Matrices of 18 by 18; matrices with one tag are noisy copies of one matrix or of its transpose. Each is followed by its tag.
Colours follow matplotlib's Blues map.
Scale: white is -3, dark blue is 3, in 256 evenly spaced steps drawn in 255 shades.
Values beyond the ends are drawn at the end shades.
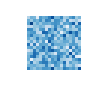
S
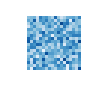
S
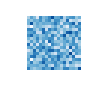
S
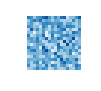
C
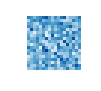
C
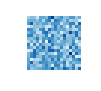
S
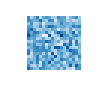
C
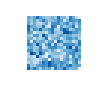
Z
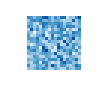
C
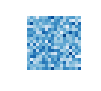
S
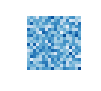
S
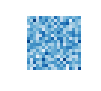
S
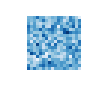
Z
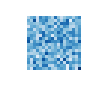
S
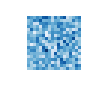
C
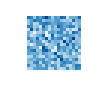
C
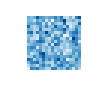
Z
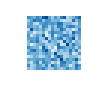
C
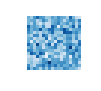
Z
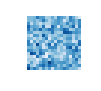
Z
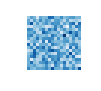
S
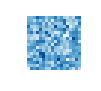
Z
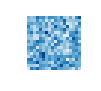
Z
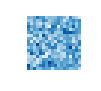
Z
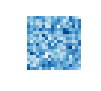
Z
